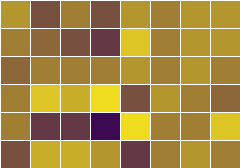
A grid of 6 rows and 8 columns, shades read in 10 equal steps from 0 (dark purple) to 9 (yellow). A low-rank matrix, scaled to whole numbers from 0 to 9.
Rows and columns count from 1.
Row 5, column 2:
2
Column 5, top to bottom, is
6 8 6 3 9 2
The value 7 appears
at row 4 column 3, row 6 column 2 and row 6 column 3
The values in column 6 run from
5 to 6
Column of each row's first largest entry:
1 5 5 4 5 2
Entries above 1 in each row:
8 8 8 8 7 8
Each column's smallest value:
3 2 2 0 2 5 5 4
